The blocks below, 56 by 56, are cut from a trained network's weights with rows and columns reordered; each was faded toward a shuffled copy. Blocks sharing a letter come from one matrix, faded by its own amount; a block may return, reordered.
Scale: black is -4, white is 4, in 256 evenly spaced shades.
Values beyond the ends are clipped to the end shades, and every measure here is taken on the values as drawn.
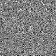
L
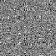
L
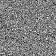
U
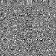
L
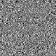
L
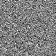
U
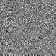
L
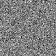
U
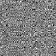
L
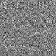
L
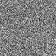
U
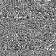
L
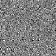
L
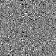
L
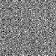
L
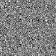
L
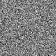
U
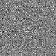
L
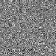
L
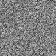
U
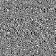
L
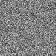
U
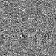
L
